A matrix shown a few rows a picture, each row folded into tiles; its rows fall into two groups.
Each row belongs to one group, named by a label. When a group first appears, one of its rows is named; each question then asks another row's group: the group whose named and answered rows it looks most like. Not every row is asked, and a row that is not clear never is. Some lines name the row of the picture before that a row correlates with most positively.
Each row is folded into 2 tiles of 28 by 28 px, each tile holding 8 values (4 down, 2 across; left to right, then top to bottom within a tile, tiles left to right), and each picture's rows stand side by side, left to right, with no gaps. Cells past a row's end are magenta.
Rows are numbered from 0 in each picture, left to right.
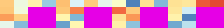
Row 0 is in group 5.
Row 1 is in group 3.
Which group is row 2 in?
5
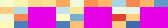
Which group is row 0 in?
5
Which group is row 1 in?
3
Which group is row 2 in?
5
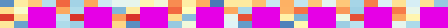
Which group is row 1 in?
5
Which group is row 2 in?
5
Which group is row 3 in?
3
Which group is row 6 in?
5
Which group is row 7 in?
5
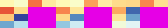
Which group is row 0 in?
3
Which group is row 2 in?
3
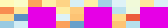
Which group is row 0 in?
3
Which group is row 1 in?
5
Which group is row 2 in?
5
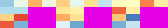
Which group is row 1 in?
5
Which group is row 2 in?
3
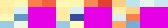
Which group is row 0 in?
3
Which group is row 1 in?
3
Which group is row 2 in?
5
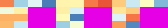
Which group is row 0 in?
5
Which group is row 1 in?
3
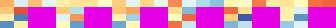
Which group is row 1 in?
5
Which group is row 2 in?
3
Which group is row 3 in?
5
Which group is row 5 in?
3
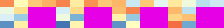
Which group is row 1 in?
3
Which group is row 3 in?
5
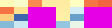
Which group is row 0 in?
3
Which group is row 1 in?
3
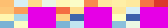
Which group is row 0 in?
3
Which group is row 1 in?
3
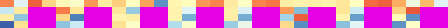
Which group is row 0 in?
3
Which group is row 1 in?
3
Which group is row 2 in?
5
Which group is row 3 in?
3
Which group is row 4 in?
3
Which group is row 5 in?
5
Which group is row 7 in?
3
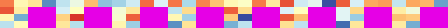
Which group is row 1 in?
5
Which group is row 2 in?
5
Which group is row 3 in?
3
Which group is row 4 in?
3
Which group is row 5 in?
5
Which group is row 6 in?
3
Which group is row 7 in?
5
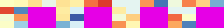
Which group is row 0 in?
5
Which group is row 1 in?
3
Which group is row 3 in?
5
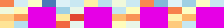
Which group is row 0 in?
5
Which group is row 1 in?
5
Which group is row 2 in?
5
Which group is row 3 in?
5
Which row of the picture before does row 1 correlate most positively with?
2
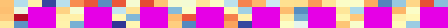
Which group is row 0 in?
5
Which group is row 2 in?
3
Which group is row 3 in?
5
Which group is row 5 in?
3
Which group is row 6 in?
5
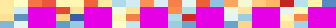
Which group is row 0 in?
3
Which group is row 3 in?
5
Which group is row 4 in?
3
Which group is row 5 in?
5
